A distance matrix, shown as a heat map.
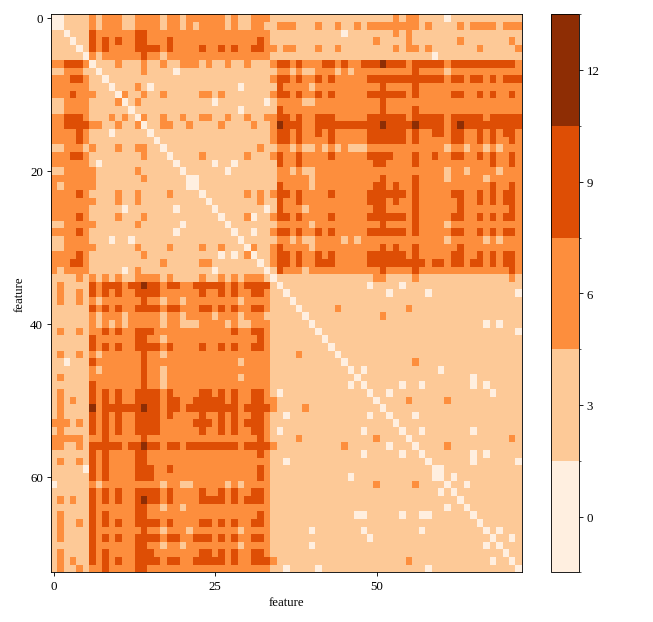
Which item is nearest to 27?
20
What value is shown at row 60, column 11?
6
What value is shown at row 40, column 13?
6
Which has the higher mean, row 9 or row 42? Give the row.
9
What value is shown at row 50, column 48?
3
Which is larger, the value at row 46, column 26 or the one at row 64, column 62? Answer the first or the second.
the first
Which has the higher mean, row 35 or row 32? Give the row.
32
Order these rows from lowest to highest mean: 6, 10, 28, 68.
68, 28, 10, 6
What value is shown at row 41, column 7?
6
